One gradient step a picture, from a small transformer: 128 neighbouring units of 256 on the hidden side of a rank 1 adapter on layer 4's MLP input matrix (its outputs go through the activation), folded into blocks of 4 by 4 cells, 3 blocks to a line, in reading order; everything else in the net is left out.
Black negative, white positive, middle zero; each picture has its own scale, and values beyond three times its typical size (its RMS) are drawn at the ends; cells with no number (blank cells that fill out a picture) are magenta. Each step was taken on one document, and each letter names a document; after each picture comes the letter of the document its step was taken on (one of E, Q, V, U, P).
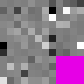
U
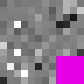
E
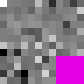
U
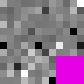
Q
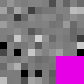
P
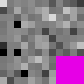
U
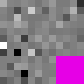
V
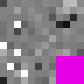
E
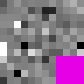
U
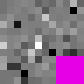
Q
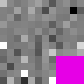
V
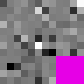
Q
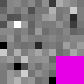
P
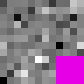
E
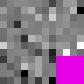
V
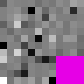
P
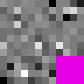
E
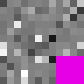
V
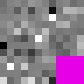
U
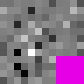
P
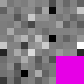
P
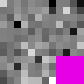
U
